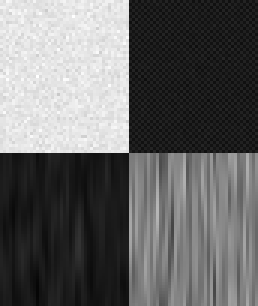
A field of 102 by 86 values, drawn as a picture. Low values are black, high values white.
The table splits into 2 rows of 2 panels. Panel 1,1: very high, fine-grained, faint in contrast. Panel 1,2: very low, checkered, faint in contrast. Panel 2,1: very low, streaked downward, faint in contrast. Panel 2,2: middling, streaked downward.
